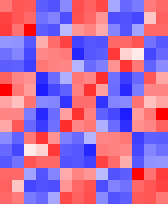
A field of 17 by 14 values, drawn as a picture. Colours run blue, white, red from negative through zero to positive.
A half turn leaves it unchanged. A checkerboard runs through the table. The values fall into two levels. Overall the values sit about 50% of the way up the scale. No single row or column stands out from its neighbours.
